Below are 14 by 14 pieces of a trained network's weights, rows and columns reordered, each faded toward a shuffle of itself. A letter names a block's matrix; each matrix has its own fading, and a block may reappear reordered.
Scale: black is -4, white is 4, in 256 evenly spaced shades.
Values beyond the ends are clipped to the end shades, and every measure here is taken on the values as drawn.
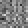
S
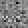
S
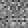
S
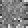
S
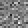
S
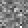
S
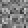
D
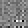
D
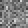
D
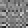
D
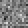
D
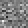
S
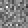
S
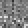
S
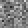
S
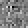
S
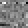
D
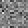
D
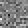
S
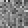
S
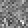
S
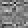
D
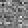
S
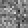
D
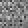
S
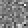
S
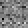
S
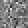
S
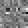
D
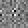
D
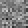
D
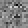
S
